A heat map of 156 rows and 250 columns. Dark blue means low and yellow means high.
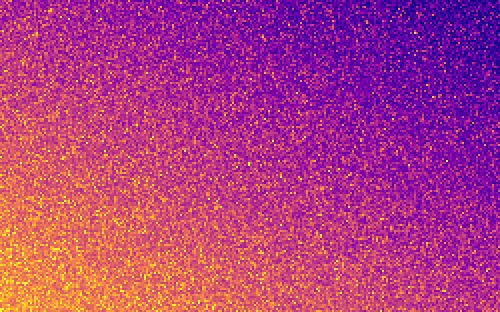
The ninth with the highest average is the bottom left. There are no regular stripes. The ninth with the lowest average is the top right. No row or column stands out. The field climbs toward the bottom left. The grain is fine, like static.
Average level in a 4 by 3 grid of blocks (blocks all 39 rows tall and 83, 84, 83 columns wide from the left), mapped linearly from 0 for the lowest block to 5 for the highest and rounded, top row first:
210 / 321 / 432 / 543
